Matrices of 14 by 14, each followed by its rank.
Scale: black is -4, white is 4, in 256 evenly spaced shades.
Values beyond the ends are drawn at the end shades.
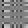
one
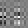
one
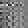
two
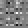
two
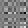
one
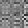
two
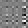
one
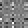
two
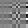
one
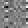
two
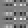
one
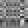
two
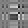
one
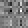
two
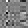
two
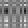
one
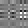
one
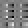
one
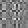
two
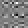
two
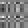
one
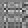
two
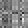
two
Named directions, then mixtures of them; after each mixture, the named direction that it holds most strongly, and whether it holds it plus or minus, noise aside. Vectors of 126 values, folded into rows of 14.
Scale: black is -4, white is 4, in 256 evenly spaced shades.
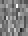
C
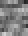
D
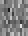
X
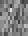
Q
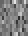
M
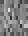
X, minus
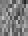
Q, plus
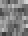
D, minus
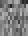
Q, plus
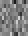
M, minus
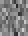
M, minus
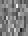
C, plus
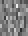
C, plus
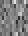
M, plus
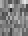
Q, minus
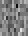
C, minus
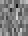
C, minus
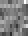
D, minus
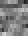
D, plus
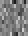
M, minus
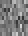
M, plus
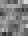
D, minus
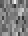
M, plus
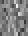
C, plus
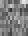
Q, minus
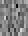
C, minus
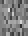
X, minus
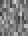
M, plus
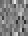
M, plus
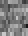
D, plus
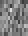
Q, plus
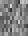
Q, minus
